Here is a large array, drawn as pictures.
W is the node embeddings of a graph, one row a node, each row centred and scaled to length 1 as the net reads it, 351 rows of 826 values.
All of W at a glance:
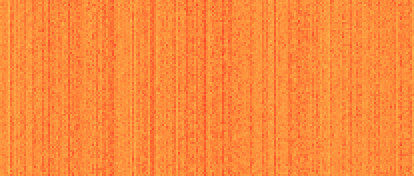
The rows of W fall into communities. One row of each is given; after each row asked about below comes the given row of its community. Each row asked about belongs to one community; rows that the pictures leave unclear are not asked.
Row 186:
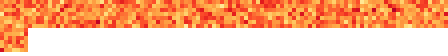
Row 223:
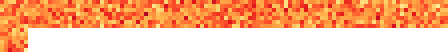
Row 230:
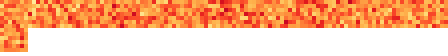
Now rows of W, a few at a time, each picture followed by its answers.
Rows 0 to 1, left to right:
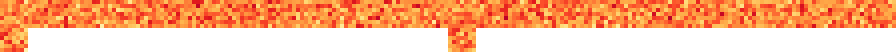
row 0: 223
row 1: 223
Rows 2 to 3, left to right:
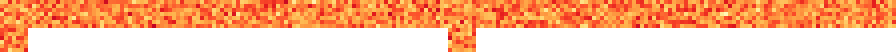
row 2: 186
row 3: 186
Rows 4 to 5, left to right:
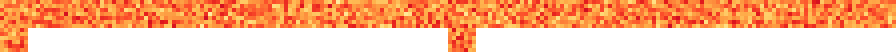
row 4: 223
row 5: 230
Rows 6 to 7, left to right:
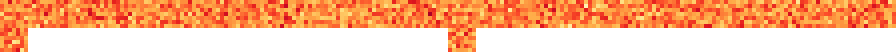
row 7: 223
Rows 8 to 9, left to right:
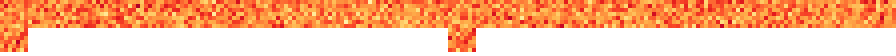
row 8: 186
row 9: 186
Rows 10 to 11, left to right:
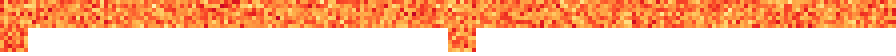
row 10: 230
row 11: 186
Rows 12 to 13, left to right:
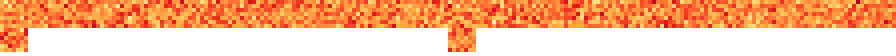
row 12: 186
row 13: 223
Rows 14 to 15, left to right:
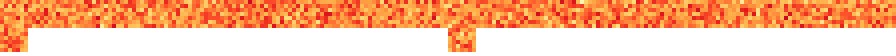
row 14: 186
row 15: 223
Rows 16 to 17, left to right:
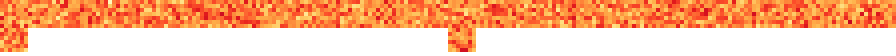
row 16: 230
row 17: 223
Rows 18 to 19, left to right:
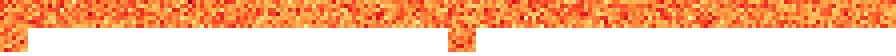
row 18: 223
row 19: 230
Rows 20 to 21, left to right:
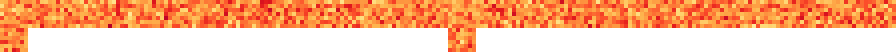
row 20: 223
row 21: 223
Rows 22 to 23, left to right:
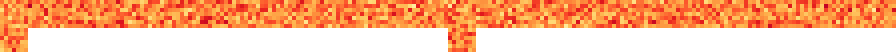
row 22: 186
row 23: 230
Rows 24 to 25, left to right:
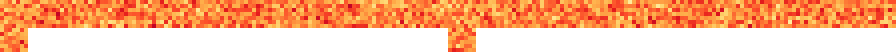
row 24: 223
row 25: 230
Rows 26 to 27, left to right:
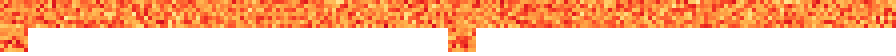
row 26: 186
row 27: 186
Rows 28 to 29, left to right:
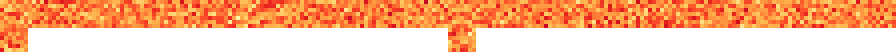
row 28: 186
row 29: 223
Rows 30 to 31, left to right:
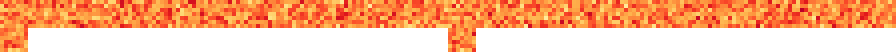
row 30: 186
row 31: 186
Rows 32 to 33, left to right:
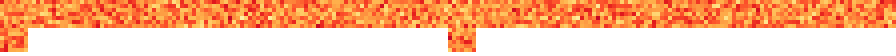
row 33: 230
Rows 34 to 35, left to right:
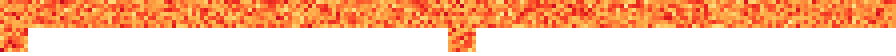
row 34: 186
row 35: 230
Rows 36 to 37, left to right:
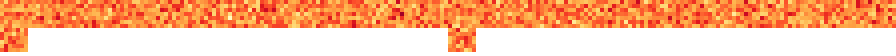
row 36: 186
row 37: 230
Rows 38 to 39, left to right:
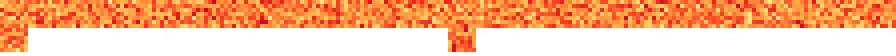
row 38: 230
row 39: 230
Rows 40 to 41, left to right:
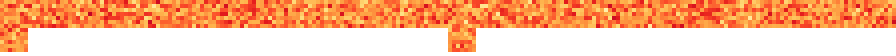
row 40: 223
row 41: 223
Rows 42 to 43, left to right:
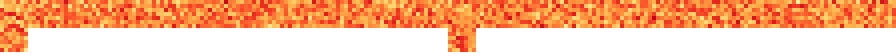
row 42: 223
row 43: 186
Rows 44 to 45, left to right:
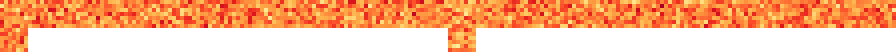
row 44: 230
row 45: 223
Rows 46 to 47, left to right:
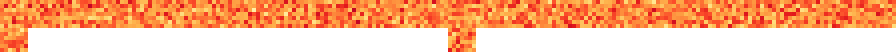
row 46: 186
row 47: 230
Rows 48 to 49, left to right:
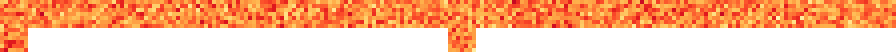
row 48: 186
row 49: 186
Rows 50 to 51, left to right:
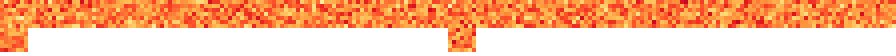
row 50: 230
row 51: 230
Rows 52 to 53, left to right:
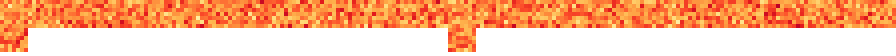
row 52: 186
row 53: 186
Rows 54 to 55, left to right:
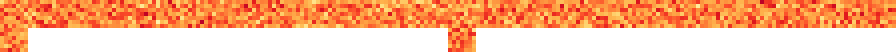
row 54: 223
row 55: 230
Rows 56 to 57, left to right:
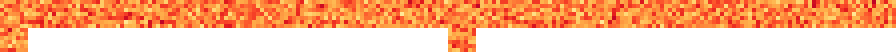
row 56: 223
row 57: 186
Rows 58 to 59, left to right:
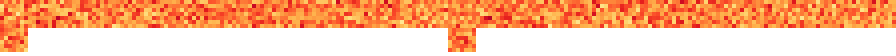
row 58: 230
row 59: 186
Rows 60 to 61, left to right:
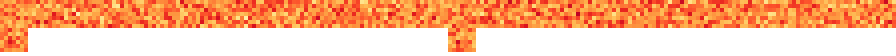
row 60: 186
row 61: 223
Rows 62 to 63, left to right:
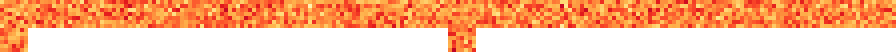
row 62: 223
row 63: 230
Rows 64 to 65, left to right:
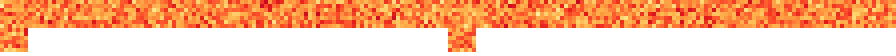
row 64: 186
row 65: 186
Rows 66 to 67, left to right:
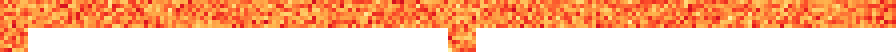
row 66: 230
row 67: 223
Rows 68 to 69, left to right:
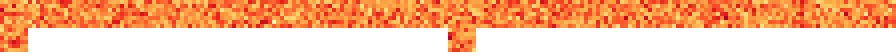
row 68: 186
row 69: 223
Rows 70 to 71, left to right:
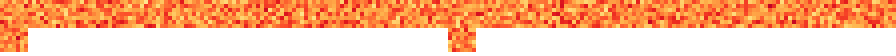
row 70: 186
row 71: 230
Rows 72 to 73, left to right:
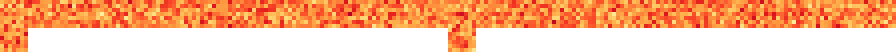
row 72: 186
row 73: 186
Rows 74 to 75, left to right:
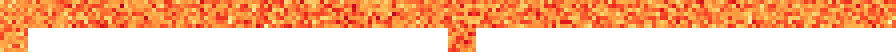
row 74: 186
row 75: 230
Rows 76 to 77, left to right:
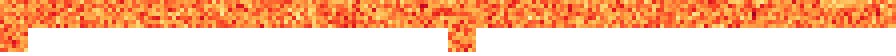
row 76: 186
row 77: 223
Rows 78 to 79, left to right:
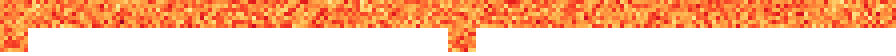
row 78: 186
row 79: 186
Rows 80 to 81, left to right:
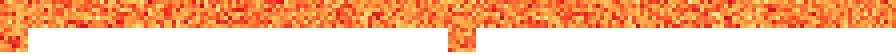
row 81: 186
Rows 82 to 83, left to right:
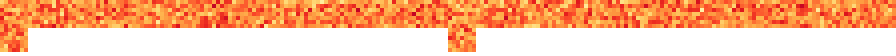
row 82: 223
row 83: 223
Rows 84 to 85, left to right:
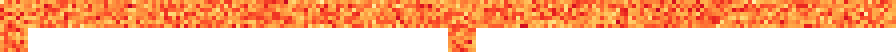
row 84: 223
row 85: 223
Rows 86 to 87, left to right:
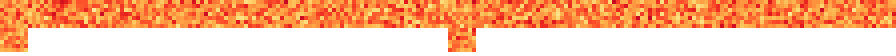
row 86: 186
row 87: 186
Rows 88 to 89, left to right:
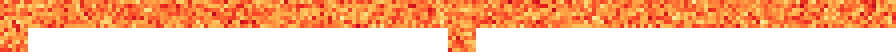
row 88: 230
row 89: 186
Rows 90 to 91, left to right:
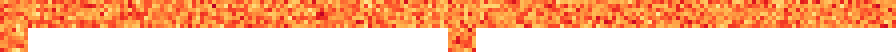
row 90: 186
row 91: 230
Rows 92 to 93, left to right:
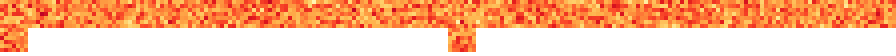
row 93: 230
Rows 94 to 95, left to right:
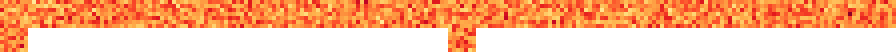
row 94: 230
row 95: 186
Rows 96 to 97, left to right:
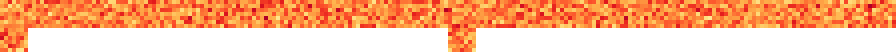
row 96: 186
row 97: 223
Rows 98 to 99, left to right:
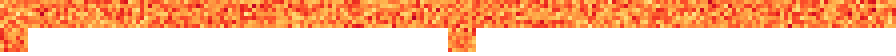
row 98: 223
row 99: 186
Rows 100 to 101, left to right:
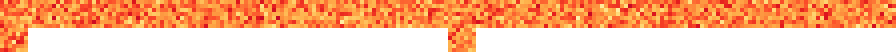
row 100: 230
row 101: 223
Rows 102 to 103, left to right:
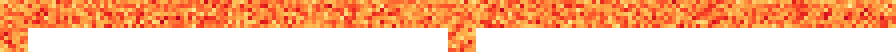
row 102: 223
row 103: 223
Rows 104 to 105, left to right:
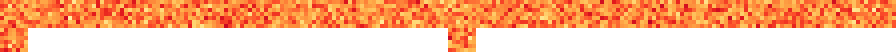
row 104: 223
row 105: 186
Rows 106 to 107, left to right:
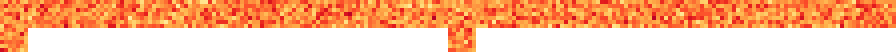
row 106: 186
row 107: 223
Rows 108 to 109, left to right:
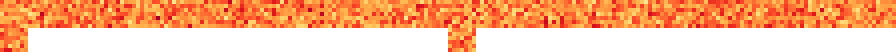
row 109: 186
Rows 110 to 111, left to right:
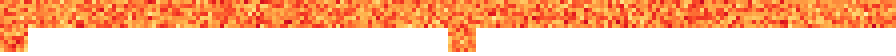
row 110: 230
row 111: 223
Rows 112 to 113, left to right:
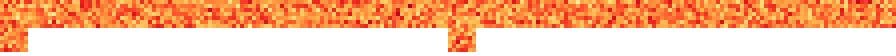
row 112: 230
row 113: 230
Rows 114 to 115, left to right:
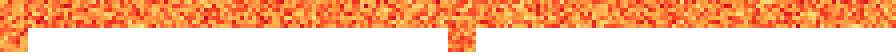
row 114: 186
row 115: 230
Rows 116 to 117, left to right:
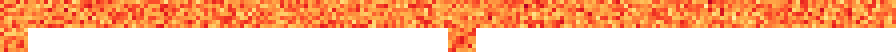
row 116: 230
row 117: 186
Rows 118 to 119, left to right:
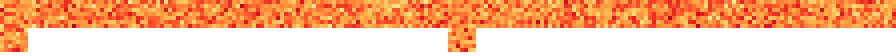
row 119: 186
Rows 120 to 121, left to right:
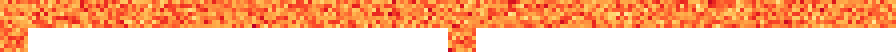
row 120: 230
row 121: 186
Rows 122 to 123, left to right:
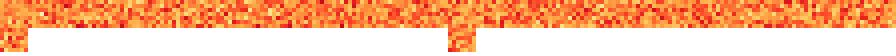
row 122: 186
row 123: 230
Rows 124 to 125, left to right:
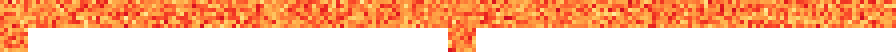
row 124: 230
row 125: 230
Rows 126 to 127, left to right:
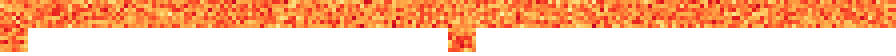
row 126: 223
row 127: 230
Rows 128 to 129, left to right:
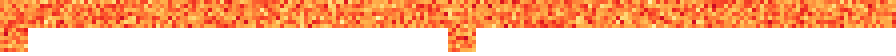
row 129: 186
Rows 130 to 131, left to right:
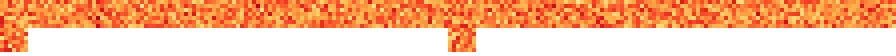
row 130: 230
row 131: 230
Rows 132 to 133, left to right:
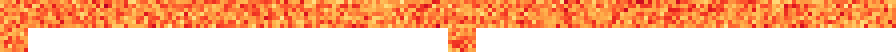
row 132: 223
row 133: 186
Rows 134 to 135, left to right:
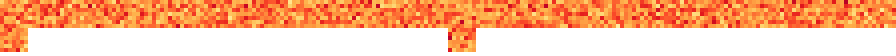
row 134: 223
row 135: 186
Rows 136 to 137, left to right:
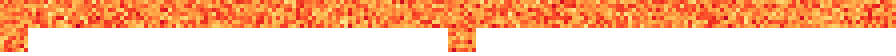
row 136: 230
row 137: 223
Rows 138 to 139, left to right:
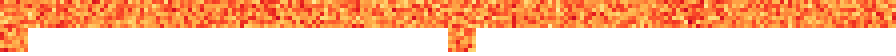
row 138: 223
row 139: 223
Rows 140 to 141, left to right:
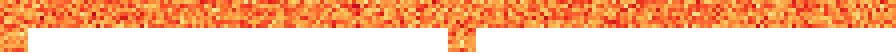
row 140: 223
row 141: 223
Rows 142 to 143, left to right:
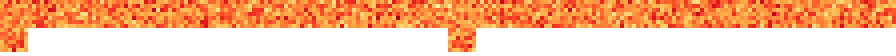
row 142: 230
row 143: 186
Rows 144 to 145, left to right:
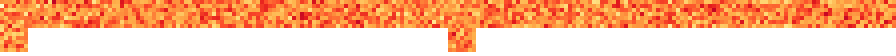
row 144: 186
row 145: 223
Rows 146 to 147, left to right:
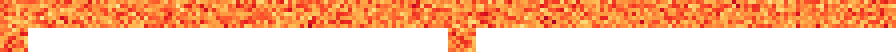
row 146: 230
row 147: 230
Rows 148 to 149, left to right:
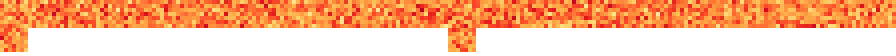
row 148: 223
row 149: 223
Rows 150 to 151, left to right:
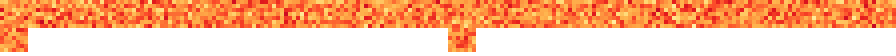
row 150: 223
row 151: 186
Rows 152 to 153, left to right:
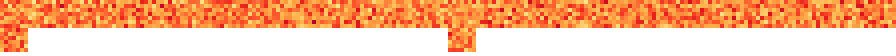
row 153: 230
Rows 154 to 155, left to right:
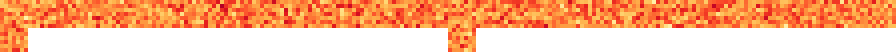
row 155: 186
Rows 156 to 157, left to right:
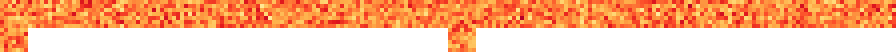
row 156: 230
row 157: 223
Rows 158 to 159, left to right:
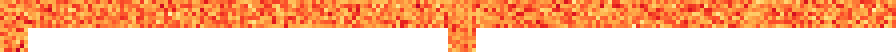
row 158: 223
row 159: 186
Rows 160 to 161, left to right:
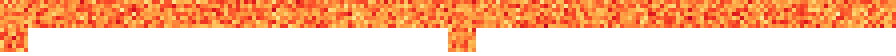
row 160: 230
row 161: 186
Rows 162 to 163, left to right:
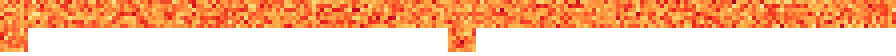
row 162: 186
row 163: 186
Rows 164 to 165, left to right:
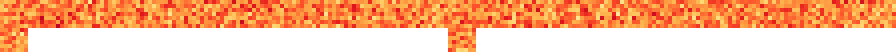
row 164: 223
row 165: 186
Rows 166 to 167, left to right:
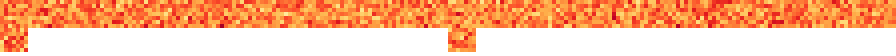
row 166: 230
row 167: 186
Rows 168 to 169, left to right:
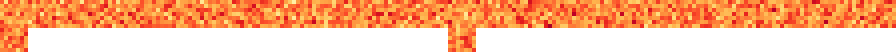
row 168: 230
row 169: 230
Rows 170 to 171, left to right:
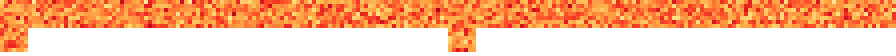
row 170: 186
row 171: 223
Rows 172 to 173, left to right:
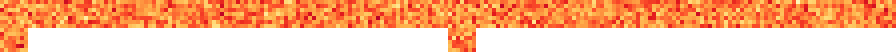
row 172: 230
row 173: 186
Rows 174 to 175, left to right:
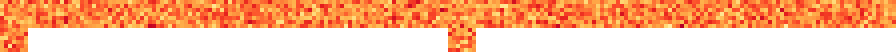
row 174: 230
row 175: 230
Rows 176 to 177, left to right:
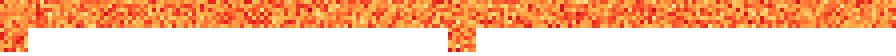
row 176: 230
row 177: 230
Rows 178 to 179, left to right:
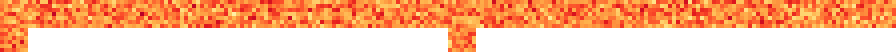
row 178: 223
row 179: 230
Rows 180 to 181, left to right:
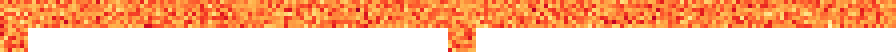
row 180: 230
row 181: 230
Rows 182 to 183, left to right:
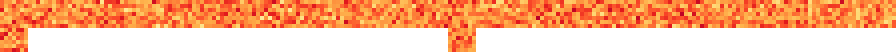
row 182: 223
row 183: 230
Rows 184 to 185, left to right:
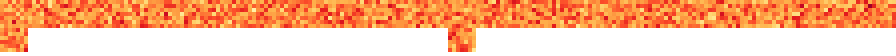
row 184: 186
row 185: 223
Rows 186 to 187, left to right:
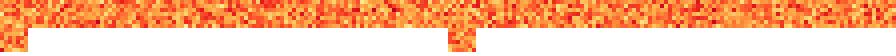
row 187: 223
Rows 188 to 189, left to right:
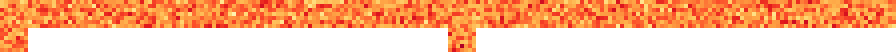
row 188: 223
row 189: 230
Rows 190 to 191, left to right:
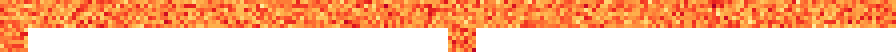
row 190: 230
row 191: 186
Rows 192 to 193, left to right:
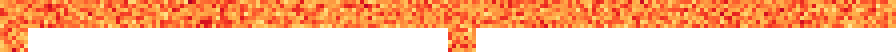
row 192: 223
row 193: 186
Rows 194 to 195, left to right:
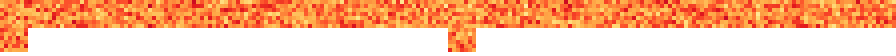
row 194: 186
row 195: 223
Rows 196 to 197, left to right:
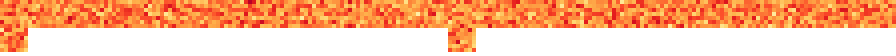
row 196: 230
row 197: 223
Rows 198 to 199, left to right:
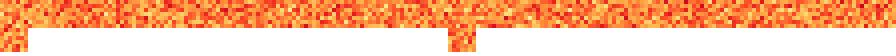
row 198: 186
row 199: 230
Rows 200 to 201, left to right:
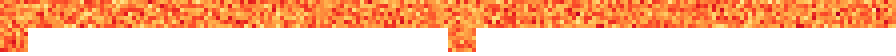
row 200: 230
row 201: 223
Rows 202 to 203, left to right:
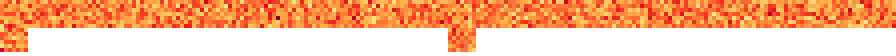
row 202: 223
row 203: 186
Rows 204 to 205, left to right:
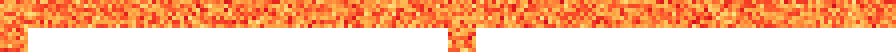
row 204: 223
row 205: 230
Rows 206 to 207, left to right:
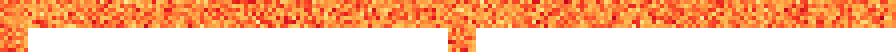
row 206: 230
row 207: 186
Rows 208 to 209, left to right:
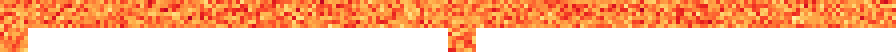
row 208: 186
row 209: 230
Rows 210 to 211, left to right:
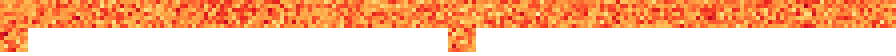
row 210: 223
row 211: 230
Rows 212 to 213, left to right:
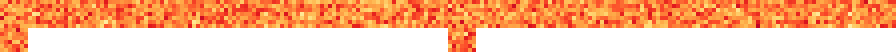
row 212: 223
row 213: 230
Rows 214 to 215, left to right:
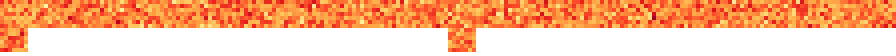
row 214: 230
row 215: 223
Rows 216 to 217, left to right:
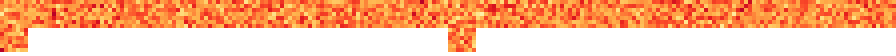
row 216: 186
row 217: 223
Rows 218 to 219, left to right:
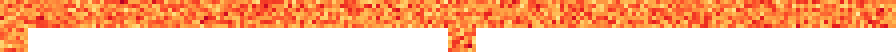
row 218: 223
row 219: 230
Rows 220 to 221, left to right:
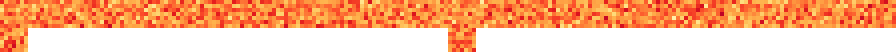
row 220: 230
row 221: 223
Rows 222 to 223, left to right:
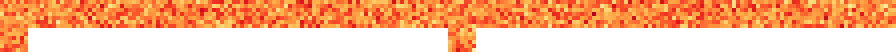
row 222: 230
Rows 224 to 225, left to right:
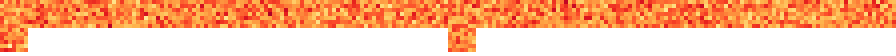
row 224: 223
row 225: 223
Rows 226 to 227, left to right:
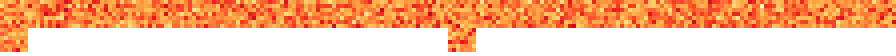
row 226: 223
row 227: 186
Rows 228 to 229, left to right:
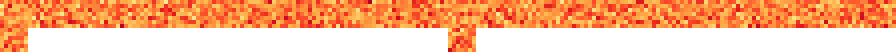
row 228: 230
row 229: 230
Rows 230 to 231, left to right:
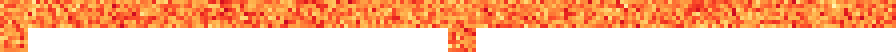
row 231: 223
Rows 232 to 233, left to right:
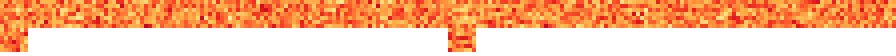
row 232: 186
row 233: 230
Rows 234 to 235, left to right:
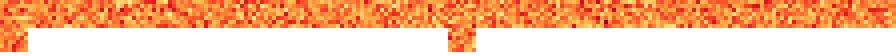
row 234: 230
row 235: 230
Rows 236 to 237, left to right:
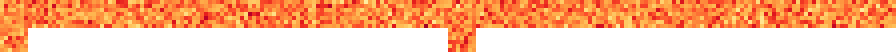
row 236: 186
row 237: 186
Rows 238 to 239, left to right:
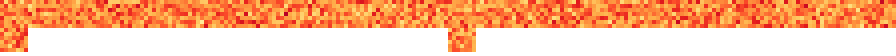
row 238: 230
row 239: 230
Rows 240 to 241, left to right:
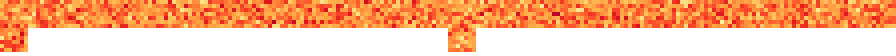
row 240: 230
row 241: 223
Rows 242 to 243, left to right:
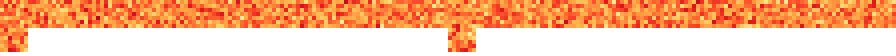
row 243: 223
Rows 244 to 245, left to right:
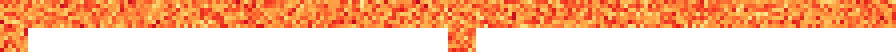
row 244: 186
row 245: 223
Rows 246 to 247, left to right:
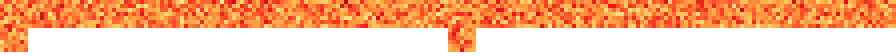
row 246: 223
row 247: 223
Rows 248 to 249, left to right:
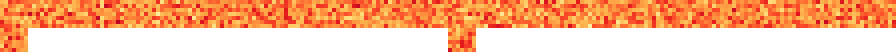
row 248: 230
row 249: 230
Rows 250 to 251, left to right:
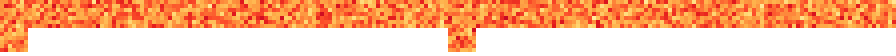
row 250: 186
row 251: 186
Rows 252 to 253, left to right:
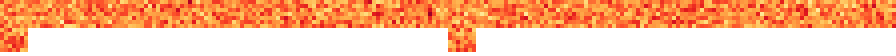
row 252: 230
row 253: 223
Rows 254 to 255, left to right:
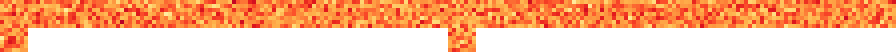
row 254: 230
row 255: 230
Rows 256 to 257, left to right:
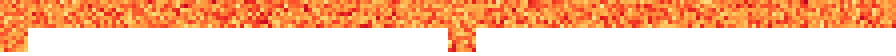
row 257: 230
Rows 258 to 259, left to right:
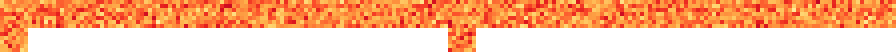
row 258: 223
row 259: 230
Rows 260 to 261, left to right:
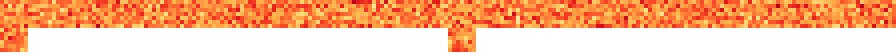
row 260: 230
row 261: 223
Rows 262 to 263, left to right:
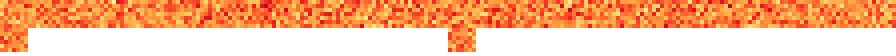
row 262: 186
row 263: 223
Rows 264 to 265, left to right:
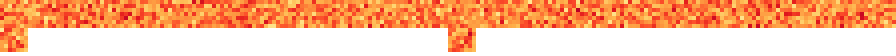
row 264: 223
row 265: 230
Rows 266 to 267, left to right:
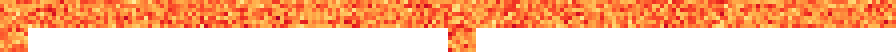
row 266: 223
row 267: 223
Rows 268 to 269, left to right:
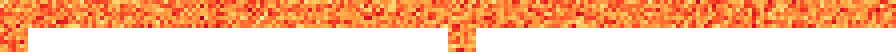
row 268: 223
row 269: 223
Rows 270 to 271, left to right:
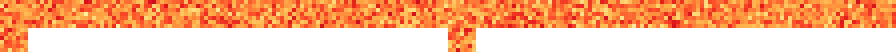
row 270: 186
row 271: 223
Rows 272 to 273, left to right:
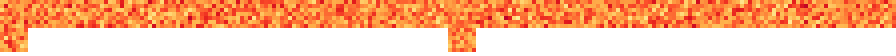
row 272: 186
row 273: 223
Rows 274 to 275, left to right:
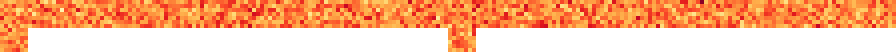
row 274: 223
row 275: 186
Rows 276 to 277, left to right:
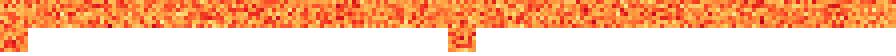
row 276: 186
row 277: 230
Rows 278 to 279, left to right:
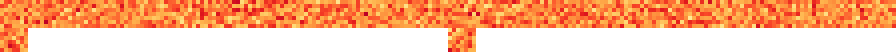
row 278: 186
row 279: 230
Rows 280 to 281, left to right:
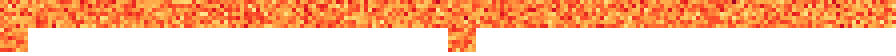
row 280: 230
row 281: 186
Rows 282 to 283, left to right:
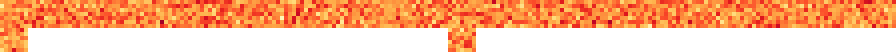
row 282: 223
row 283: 230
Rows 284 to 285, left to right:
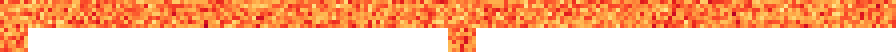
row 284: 230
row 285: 223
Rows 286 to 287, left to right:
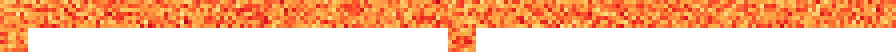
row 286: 223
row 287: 230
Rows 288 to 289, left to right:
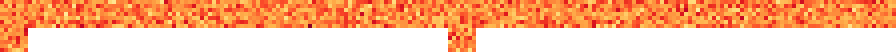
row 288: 186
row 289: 186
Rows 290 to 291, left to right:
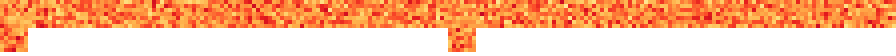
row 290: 230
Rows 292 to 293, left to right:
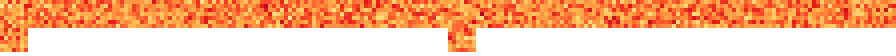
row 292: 186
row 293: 223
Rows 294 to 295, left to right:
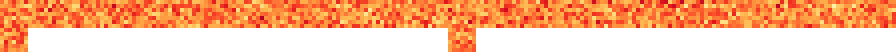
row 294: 230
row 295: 223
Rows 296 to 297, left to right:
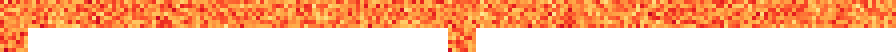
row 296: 230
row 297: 186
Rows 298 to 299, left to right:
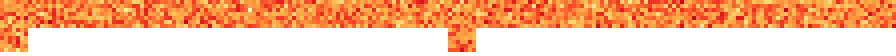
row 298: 186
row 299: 223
